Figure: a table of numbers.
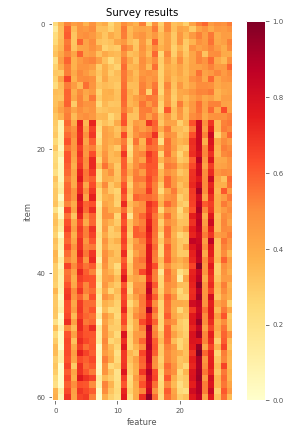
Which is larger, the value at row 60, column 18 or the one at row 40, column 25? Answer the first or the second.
the second
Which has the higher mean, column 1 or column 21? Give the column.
21
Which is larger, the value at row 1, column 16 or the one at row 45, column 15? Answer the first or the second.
the second
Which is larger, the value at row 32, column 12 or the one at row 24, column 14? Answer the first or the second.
the second
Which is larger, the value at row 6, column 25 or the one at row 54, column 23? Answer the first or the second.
the second
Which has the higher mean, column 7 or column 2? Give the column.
2
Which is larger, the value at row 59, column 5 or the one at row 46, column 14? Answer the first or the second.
the first
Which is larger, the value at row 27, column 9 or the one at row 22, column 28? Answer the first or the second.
the second
